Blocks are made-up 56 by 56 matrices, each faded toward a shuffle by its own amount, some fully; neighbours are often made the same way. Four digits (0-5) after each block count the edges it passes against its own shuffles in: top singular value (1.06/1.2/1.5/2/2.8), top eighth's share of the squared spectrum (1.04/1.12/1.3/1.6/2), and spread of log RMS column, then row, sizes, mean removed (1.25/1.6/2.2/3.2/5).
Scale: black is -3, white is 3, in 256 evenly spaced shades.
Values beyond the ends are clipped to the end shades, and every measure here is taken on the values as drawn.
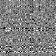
4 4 2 3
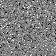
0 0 0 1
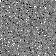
0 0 0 0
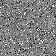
1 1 0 0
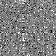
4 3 1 1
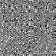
4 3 2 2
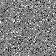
2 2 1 0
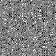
3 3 1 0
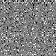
3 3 1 1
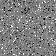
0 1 0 0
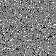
0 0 0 0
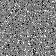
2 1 0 0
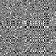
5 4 3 3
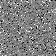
0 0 0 0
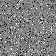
1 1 0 0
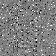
3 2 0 0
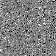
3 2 1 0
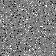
2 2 0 0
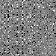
3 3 2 1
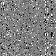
3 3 2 1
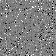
3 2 1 0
